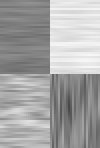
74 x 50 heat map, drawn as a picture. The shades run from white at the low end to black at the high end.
It is made of 2 by 2 panels. Panel 1,1: middling, streaked across, faint in contrast. Panel 1,2: very low, streaked across, faint in contrast. Panel 2,1: low, streaked across. Panel 2,2: middling, streaked downward.
